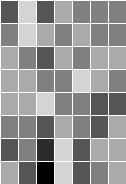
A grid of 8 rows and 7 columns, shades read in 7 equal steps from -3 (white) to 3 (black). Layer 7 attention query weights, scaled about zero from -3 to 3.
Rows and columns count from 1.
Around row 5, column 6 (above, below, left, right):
-1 1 0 1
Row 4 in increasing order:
-2 -1 -1 -1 0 0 0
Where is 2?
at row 7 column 3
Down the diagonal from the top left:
1 -2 1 0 0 1 -1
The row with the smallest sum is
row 4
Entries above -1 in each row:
5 4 3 3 4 5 4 4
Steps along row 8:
up up down up down down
